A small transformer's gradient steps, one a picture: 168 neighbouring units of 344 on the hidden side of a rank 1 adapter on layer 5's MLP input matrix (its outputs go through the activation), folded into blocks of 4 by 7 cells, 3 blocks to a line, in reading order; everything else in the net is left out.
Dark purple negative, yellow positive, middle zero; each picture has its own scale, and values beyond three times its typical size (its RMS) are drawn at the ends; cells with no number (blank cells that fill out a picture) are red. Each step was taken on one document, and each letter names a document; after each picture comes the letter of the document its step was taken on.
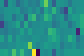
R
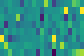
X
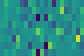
R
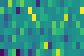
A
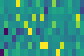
A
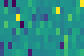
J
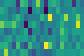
A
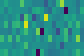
X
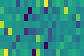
A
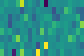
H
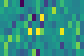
X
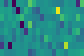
J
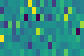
R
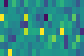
X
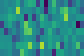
A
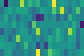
R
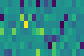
X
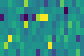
X
